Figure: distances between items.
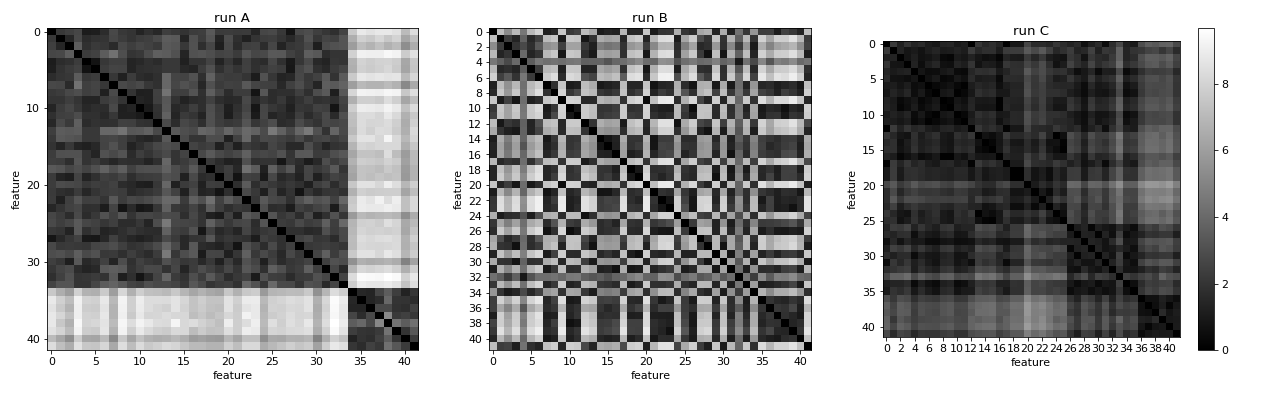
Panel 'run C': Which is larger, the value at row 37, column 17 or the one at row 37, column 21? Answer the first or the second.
the second
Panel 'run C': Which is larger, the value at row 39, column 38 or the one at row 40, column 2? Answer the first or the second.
the second
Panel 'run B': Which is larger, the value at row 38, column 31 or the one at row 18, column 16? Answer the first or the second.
the first
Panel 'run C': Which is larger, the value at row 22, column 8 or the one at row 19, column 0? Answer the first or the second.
the first
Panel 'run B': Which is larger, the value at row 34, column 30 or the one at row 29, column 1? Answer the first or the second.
the second
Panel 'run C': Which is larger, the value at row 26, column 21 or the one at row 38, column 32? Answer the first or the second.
the first
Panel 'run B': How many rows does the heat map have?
42
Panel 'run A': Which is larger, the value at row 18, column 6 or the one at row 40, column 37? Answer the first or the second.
the first
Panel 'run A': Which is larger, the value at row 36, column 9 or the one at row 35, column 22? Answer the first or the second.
the second
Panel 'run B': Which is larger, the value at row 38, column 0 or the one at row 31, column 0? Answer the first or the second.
the first
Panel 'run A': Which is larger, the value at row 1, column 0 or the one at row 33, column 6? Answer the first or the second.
the second
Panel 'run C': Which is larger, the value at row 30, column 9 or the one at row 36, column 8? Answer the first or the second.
the second
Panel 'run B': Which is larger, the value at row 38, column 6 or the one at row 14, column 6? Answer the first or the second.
the first
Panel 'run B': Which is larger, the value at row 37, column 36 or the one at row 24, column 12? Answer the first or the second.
the first
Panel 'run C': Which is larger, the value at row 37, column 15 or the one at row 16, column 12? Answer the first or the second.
the first
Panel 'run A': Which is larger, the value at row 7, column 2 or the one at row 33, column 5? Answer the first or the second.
the second
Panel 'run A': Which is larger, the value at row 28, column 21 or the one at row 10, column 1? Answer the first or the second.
the second
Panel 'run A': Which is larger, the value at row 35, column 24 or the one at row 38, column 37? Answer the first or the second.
the first
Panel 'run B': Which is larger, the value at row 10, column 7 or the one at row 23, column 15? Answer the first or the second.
the second
